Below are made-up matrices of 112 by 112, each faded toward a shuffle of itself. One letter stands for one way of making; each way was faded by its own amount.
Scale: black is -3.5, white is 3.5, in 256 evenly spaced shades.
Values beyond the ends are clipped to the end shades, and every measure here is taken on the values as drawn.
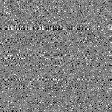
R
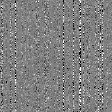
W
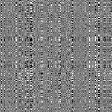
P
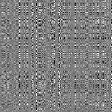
P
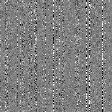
W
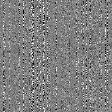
W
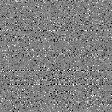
R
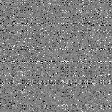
R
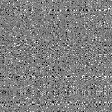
R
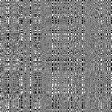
P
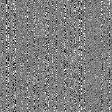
W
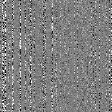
W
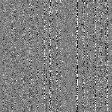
W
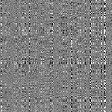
P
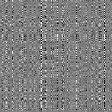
P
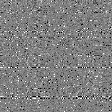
R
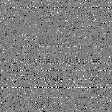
R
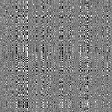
P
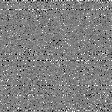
R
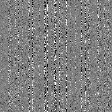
W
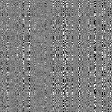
P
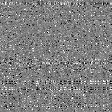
R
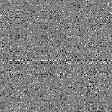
R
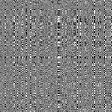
P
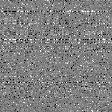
R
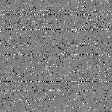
R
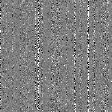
W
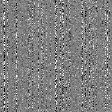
W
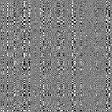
P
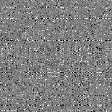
R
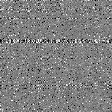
R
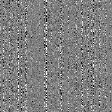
W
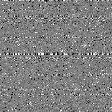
R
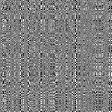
P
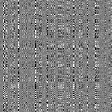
P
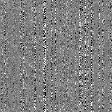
W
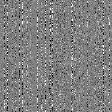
W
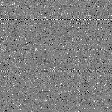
R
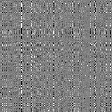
P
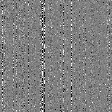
W
